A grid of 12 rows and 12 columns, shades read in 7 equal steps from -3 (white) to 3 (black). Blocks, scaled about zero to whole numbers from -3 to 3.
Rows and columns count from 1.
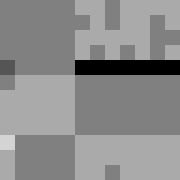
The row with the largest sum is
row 5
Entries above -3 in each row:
12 12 12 12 12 12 12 12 12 12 12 12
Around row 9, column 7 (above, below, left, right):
0 -1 0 0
